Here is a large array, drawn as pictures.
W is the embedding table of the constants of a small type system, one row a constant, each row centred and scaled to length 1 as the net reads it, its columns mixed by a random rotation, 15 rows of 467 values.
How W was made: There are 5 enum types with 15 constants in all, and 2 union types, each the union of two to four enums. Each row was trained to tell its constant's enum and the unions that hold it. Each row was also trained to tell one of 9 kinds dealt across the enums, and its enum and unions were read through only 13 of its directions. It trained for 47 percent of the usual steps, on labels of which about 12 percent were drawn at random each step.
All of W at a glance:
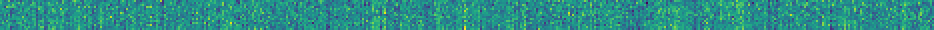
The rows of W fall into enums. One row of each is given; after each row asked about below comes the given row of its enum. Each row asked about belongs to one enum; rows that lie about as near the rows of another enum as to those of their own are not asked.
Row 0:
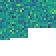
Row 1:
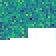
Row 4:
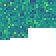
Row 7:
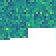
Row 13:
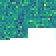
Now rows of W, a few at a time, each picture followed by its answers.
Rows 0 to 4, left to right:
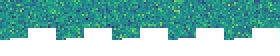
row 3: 13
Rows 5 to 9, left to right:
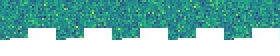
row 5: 13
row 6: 1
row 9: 1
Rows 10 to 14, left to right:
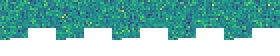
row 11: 4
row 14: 13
